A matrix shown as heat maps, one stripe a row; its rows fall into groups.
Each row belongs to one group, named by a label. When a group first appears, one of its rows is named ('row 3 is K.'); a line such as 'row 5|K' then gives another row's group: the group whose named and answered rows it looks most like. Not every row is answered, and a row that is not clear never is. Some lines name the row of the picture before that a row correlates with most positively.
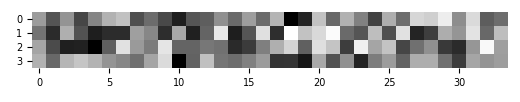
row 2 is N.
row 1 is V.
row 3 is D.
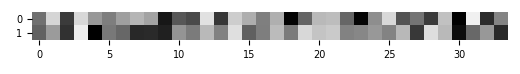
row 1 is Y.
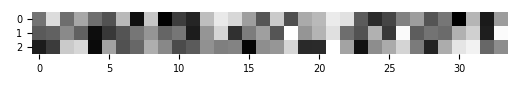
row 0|Y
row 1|V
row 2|V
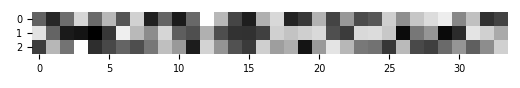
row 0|D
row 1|N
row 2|V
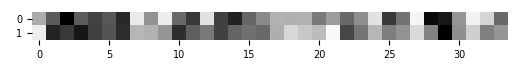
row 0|N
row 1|N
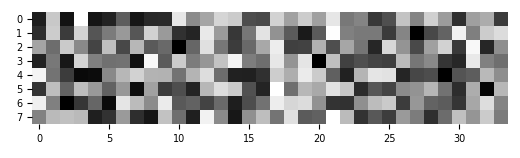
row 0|Y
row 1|V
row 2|D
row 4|N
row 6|N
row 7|V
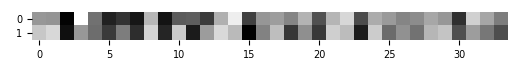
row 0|Y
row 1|Y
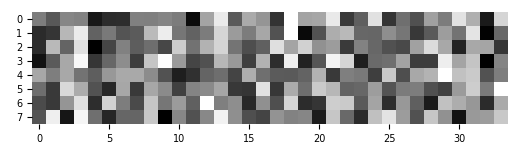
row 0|V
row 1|V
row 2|Y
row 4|D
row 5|V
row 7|Y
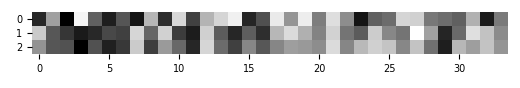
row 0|Y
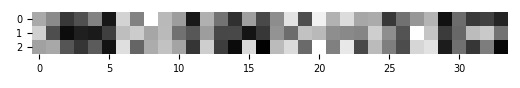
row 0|N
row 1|N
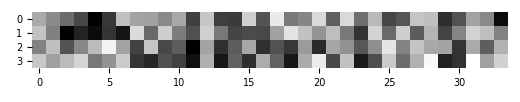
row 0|N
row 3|D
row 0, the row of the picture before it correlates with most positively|2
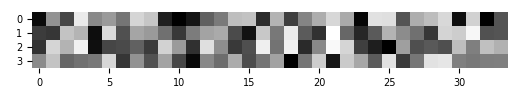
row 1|V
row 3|D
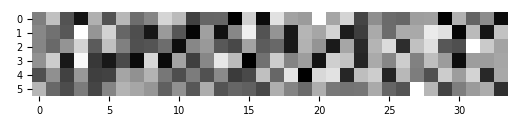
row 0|N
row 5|N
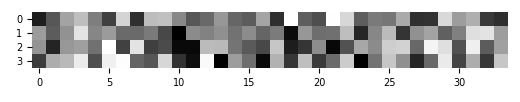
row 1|D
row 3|D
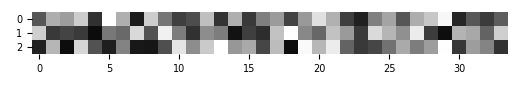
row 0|D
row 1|N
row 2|Y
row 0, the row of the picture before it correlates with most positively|3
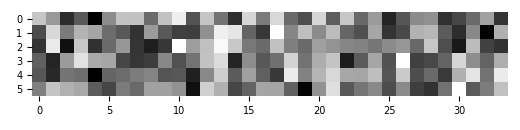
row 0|N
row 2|Y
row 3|V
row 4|V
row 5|V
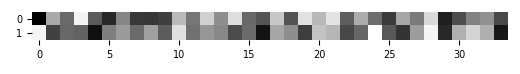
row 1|N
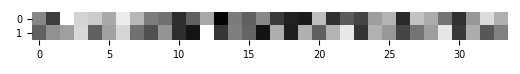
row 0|D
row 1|D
